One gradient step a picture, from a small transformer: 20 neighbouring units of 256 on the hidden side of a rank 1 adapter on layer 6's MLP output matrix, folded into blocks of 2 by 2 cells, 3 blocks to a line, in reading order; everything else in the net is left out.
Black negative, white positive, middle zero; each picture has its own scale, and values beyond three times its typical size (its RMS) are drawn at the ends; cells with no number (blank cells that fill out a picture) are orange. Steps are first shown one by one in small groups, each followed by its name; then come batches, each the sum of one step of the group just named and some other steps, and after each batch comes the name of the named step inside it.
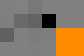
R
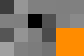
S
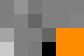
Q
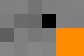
R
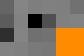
S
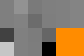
Q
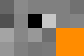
S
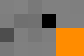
R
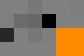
R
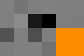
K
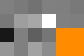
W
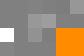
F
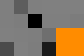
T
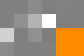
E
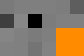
F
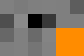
K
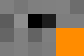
K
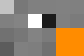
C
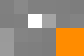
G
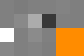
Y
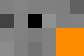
G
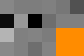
Y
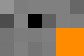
C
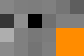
Y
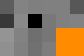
G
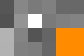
G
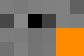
C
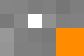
G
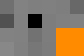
G
